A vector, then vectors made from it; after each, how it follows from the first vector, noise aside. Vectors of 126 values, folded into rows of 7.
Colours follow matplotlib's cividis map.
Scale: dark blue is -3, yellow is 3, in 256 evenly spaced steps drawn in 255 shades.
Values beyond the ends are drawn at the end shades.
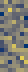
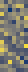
negated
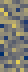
reversed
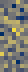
wrapped around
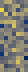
reversed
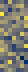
negated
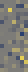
partly zeroed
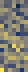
wrapped around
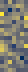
negated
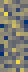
reversed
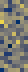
wrapped around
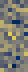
wrapped around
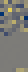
partly zeroed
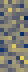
copied
